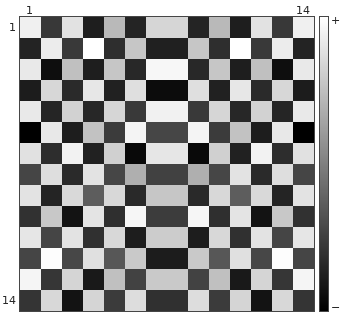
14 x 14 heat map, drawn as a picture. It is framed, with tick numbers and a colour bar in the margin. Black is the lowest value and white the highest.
It is mirror symmetric from left to right. A checkerboard runs through the table. Overall the values sit about 50% of the way up the scale. The histogram has two humps. No overall slope runs across the table.
